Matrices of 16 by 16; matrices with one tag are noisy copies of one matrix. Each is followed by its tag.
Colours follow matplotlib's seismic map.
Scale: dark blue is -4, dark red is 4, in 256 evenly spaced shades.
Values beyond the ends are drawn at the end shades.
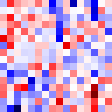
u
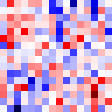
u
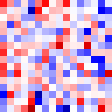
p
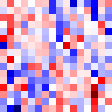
u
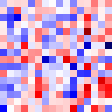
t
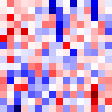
u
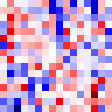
u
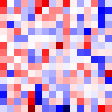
p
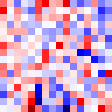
p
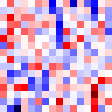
u
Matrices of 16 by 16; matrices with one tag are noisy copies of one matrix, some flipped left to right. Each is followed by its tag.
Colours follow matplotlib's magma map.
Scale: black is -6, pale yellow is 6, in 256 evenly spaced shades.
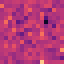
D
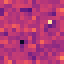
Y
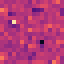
Y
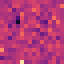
D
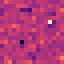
Y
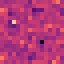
Y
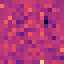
D
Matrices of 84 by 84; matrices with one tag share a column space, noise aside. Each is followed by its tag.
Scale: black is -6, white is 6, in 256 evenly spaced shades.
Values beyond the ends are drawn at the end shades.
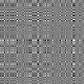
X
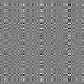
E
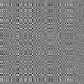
E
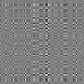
E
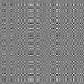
E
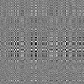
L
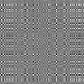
E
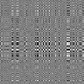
L
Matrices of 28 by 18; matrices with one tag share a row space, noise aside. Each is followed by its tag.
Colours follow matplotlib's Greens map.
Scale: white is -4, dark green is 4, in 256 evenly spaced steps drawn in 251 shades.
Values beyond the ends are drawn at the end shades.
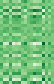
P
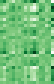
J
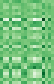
P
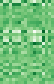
P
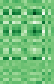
P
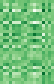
P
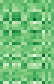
P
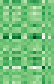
P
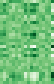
J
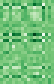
P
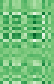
P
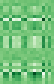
P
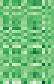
P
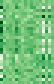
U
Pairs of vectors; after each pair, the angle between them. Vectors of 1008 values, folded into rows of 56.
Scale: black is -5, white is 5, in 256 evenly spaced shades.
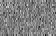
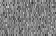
nearly parallel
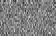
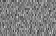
partly aligned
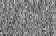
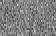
orthogonal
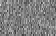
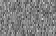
partly aligned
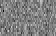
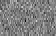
orthogonal
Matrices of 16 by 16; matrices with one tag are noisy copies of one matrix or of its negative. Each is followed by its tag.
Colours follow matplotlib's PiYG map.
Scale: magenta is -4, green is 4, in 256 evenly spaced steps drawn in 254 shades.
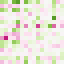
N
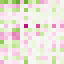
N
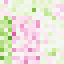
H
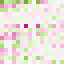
N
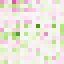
N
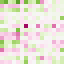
N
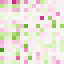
N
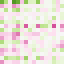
N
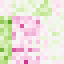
H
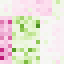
H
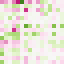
N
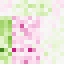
H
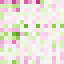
N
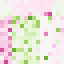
H
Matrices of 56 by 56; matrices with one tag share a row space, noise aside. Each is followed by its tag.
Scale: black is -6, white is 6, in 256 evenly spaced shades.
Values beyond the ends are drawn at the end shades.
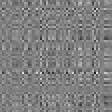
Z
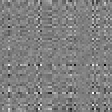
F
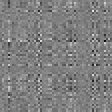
F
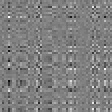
F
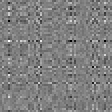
F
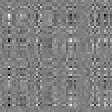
F
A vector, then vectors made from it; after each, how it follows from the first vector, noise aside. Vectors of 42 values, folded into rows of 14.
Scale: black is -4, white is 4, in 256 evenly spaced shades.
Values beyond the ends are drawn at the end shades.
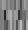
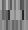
reversed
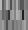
reversed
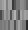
wrapped around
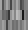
reversed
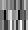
scaled up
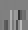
partly zeroed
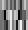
scaled up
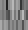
wrapped around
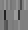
partly zeroed
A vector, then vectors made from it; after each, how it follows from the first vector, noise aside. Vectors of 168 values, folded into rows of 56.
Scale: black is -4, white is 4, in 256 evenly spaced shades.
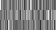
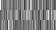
copied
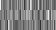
copied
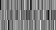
negated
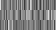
copied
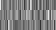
copied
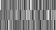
copied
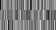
negated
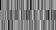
negated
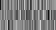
negated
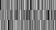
negated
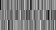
negated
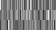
copied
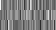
copied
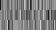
negated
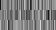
negated
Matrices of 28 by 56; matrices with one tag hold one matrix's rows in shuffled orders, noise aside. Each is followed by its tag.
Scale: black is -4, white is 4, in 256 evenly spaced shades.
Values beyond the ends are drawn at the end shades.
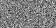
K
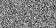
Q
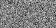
K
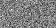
Q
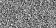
Q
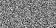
Q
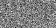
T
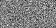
K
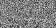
K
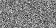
Q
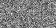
T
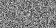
Q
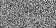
K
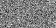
T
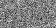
T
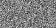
Q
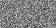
Q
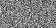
Q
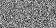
Q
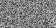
T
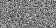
K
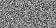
Q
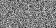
K
